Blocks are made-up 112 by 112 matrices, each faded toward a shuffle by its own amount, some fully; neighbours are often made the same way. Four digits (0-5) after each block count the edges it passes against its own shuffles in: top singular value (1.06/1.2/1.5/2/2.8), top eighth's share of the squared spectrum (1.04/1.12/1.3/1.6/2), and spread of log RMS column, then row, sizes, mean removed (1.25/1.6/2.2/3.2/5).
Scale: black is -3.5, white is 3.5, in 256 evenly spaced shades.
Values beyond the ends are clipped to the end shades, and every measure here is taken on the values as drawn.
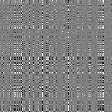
5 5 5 4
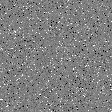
0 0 0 0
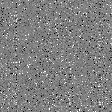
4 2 1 1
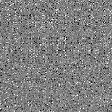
4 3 2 2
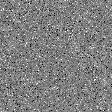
0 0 0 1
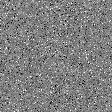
0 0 0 0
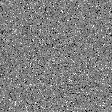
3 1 0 0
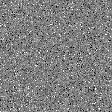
3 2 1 0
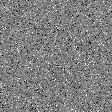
2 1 0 0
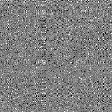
5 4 3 3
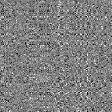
5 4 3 3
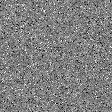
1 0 0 0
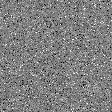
2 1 0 0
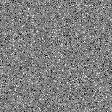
3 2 0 1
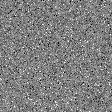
0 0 0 0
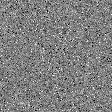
0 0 0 0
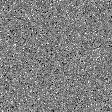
0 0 0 0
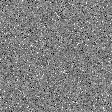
0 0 0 0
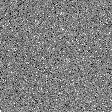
0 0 0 0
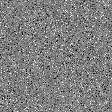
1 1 0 0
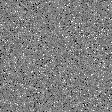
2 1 0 0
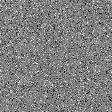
2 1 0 0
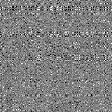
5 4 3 3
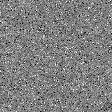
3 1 0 0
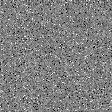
3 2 0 0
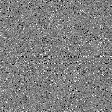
3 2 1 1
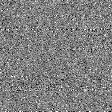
1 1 0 3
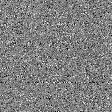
1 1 0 2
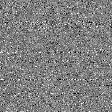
1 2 0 3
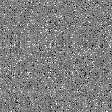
4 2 1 1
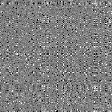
5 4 3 3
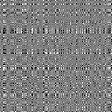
5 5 4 4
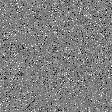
3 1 1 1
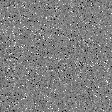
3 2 0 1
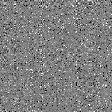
4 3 2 1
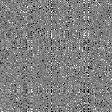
5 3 2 2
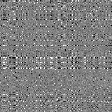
5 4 3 4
